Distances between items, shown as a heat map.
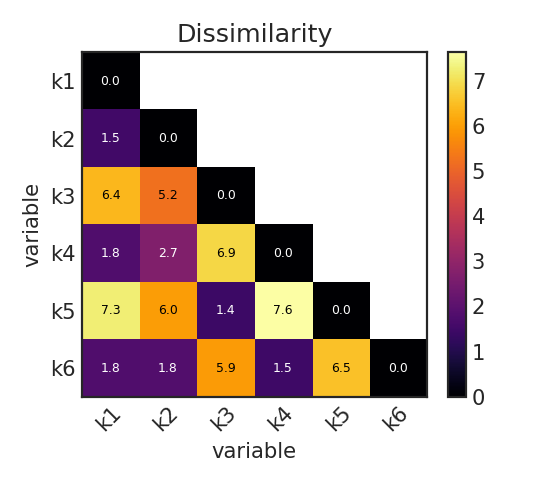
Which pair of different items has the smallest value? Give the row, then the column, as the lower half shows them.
k5, k3
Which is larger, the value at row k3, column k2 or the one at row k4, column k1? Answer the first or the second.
the first
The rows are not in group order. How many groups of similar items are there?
2
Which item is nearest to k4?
k6
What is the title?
Dissimilarity
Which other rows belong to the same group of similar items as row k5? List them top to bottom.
k3
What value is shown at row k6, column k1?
1.8
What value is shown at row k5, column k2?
6.0
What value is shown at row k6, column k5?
6.5
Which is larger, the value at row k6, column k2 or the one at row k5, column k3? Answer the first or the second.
the first
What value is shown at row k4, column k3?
6.9
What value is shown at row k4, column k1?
1.8
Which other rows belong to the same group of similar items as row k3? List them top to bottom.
k5
